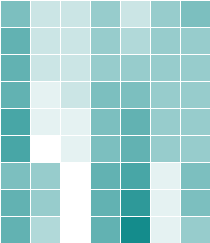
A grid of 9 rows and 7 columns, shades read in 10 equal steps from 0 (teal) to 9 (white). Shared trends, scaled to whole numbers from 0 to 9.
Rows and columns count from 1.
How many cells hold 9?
4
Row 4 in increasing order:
3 4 4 5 5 7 8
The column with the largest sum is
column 3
